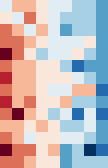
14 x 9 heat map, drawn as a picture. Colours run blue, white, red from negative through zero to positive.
Overall the values sit about 50% of the way up the scale. The bottom right is the ninth with the lowest average. There are no regular stripes. Values rise toward the left.
